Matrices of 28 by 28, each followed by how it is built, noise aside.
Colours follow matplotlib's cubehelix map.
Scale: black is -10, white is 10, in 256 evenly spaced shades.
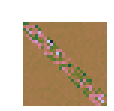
banded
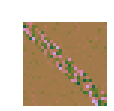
banded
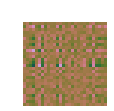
low rank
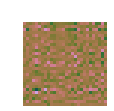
low rank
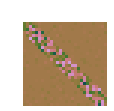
banded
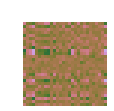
low rank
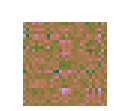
low rank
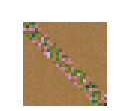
banded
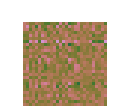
low rank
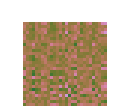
low rank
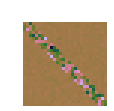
banded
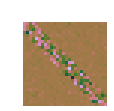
banded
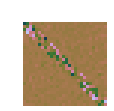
banded
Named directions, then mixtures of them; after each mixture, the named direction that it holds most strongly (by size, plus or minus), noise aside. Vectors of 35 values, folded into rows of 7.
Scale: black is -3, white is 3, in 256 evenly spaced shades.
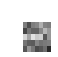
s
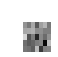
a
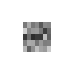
s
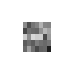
s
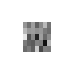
a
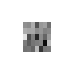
a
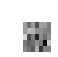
a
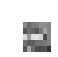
s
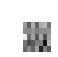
a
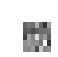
a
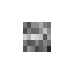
s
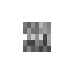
s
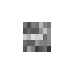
s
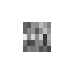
s
